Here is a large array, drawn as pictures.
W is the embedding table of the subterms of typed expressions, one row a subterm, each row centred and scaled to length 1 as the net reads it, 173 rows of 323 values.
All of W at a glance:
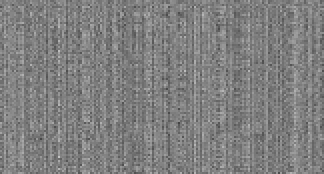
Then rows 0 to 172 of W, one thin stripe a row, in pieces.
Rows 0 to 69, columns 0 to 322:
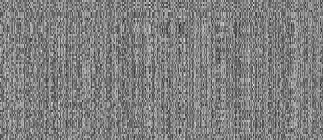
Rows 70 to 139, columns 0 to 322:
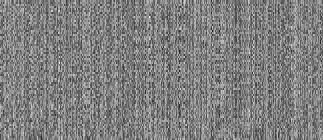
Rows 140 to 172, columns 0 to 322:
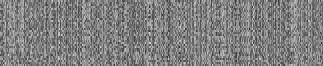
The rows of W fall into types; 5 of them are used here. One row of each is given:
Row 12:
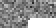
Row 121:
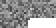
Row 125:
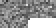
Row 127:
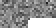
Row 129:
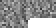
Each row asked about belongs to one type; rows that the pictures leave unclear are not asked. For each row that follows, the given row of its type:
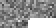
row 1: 12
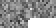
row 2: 129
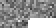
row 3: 12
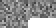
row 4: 129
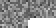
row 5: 125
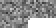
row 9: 12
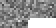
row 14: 12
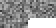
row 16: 12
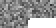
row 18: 121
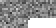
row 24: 125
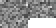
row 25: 125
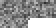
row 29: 127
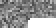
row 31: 125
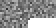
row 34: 125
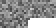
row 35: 121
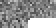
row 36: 125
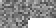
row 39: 127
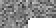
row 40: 127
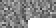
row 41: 129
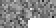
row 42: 129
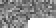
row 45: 125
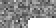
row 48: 127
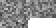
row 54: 129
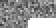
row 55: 12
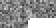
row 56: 12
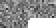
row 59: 12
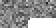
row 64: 127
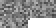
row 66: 127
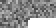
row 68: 121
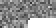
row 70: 125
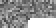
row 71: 125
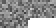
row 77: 121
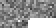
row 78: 12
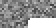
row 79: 121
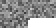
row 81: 121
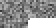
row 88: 12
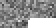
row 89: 12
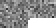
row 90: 12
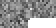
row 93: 129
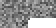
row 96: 127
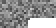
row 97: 121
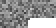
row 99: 121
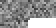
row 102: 121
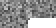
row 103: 129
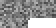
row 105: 127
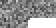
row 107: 121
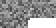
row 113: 121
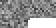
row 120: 121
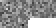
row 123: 129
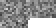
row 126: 129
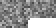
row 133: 129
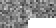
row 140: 12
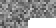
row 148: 121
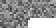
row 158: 121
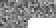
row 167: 12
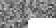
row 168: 12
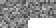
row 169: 125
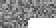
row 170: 121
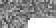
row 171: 125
